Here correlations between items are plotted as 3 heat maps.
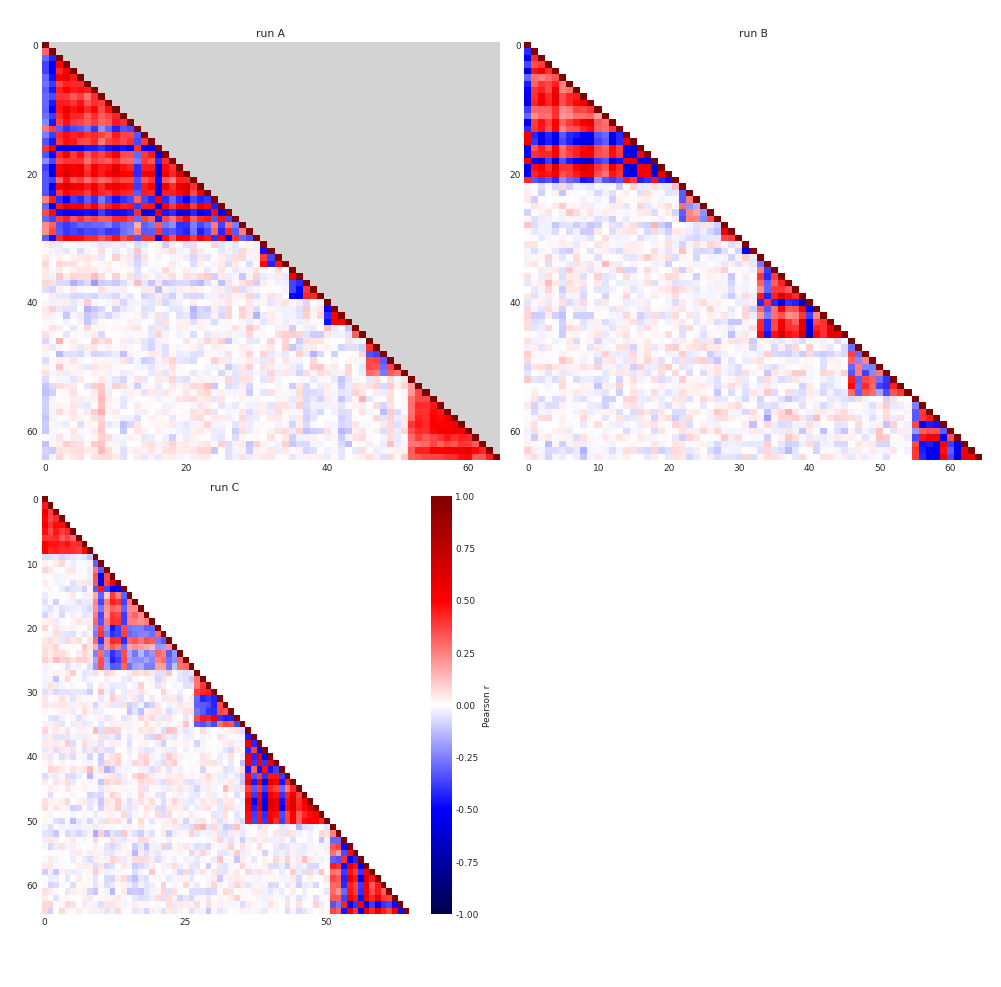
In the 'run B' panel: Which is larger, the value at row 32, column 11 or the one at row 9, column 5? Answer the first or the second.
the second
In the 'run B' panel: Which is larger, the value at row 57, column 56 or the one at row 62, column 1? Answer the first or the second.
the first
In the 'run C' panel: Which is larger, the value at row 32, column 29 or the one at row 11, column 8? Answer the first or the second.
the second
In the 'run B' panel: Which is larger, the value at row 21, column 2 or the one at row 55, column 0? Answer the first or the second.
the second
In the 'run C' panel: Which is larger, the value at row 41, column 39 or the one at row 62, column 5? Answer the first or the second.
the second
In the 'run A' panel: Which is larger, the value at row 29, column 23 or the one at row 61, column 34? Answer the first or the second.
the second
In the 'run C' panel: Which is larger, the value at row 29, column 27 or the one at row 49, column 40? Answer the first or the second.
the second
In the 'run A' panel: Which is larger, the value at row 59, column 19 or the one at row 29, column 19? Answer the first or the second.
the first
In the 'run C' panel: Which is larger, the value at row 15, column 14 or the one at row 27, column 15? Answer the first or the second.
the second
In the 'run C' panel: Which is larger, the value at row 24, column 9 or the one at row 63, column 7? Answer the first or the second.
the second
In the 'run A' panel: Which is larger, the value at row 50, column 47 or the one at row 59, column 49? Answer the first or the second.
the first
